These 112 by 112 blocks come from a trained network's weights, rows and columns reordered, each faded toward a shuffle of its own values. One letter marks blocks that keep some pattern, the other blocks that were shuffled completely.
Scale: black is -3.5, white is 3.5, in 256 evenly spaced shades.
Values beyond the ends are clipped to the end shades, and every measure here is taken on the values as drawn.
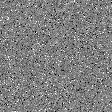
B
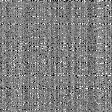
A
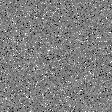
B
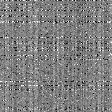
A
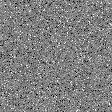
B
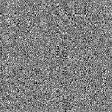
A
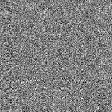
A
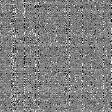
A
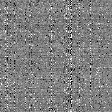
A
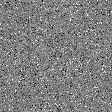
B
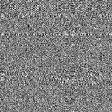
A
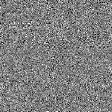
A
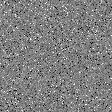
B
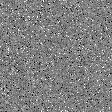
B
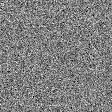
B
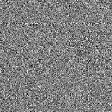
A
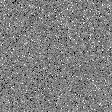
B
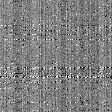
A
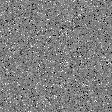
B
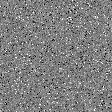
B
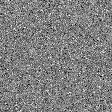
B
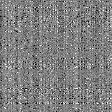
A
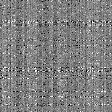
A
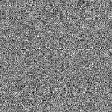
A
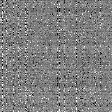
A
